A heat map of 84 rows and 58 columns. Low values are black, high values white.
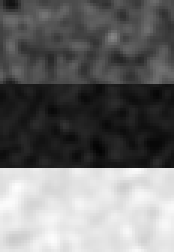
It is made of 3 by 1 panels. Panel 1,1: low, blotchy. Panel 2,1: very low, blotchy, faint in contrast. Panel 3,1: very high, blotchy, faint in contrast.
